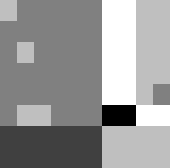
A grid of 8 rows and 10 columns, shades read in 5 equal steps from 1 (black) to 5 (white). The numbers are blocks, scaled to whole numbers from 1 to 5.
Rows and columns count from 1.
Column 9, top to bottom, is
4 4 4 4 4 5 4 4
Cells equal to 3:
33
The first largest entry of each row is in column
7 7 7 7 7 9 7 7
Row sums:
37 36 37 36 35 32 28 28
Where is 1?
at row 6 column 7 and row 6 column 8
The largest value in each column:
4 4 4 3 3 3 5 5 5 5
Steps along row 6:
up same down same same down same up same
